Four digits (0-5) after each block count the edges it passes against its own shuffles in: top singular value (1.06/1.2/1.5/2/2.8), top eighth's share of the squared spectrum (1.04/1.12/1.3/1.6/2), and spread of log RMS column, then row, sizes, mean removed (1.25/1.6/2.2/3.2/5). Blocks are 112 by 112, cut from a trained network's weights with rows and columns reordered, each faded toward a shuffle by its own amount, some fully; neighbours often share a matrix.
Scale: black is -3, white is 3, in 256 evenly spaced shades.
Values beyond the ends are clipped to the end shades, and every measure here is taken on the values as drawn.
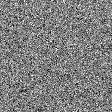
1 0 0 0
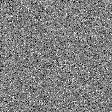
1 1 0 1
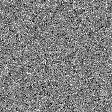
0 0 0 0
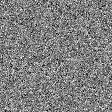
0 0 0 0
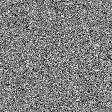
1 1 0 0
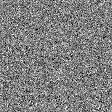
0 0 0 0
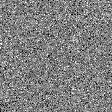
2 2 0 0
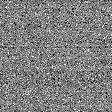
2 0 0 0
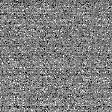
3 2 2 1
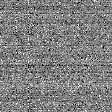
3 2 2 0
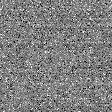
2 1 1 0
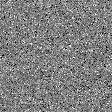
0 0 0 0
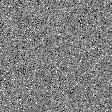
0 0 0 0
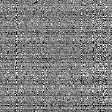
4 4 4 1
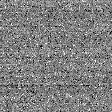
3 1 1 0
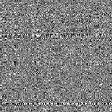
4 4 2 3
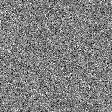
2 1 0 0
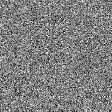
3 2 0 2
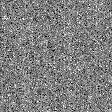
1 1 0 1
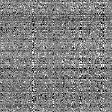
4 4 4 1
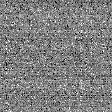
3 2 2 0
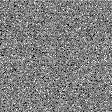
1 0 0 0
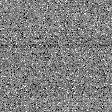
2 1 1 0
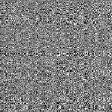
4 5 3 3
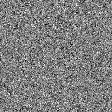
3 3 0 1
